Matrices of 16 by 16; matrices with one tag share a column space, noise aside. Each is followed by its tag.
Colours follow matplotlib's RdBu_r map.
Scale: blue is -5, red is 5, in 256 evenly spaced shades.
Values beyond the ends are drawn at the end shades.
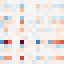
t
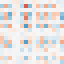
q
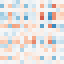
q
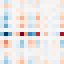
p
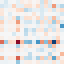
t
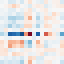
p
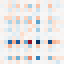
t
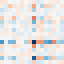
t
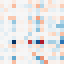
t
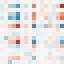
q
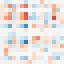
q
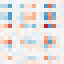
q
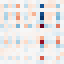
q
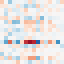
t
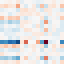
t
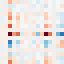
p
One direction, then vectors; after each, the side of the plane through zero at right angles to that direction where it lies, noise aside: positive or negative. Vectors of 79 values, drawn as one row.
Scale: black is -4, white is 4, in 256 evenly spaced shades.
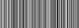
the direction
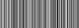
positive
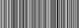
positive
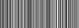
negative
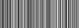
negative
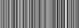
positive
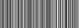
negative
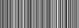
negative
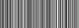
negative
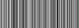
positive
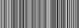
positive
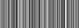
positive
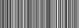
negative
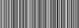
positive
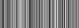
negative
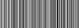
positive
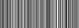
negative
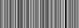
negative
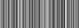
positive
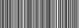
negative
